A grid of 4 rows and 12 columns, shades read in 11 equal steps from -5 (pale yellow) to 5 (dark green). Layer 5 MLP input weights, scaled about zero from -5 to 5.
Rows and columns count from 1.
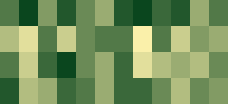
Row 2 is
-2 -4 2 -3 1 2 2 -5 2 -3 0 -1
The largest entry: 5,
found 3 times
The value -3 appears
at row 2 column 4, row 2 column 10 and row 3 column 2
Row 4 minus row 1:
2 -7 -1 -1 1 0 -1 -2 -2 -6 2 -2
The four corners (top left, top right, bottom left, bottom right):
2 2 4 0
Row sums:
28 -9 2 11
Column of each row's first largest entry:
2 3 4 1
